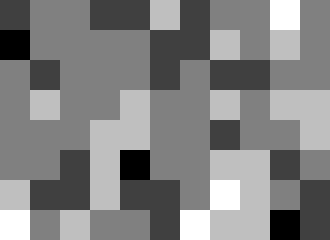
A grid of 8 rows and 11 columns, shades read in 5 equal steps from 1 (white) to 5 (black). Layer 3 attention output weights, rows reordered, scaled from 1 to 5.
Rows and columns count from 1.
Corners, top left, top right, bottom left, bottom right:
4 3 1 4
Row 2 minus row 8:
4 0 1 0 0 0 3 0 1 -3 -1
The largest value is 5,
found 3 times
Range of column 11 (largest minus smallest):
2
